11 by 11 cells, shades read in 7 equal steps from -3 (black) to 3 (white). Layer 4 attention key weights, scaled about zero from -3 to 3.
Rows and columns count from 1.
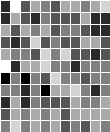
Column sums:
-6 3 -8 3 -1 1 -1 0 -1 -4 -2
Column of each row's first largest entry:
2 2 1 4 5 1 6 8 2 2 2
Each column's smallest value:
-3 -2 -3 -2 -3 -1 -1 -2 -1 -2 -2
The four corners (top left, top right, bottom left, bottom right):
-2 2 0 0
